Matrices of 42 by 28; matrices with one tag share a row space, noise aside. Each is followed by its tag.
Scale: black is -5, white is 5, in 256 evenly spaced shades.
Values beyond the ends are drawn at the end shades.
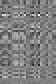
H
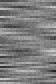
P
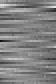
P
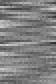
P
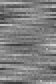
P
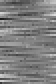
P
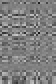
H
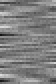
P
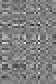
H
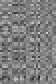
H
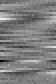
P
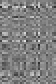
H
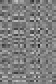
H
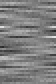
P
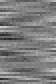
P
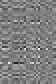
H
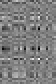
H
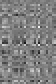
H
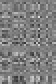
H
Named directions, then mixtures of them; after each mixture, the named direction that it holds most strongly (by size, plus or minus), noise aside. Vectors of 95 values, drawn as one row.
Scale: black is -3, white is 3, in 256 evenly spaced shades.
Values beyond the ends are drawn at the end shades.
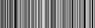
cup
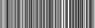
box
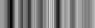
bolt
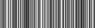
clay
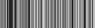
cup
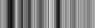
bolt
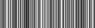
clay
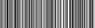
box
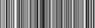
cup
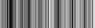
bolt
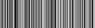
cup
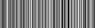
box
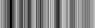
bolt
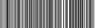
box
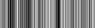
bolt
